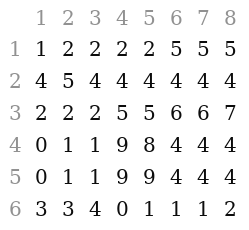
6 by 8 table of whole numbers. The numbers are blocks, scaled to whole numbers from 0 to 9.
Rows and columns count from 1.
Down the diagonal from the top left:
1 5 2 9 9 1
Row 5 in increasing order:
0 1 1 4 4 4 9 9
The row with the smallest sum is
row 6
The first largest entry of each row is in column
6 2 8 4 4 3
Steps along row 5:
up same up same down same same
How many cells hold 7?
1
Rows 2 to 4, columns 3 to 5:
4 4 4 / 2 5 5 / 1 9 8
